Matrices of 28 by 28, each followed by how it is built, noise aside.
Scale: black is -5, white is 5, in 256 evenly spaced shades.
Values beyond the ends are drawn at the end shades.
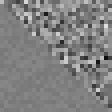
upper triangular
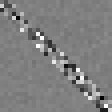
banded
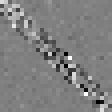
banded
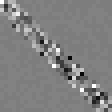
banded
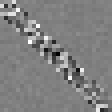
banded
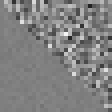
upper triangular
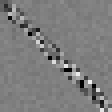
banded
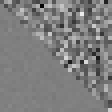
upper triangular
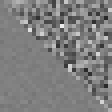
upper triangular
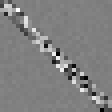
banded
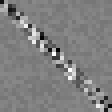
banded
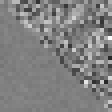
upper triangular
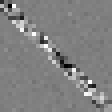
banded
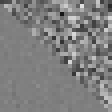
upper triangular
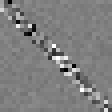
banded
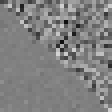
upper triangular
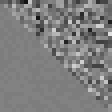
upper triangular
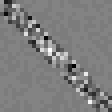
banded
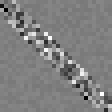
banded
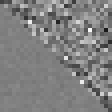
upper triangular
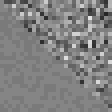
upper triangular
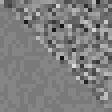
upper triangular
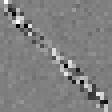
banded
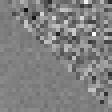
upper triangular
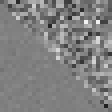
upper triangular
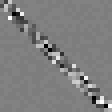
banded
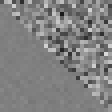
upper triangular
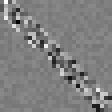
banded
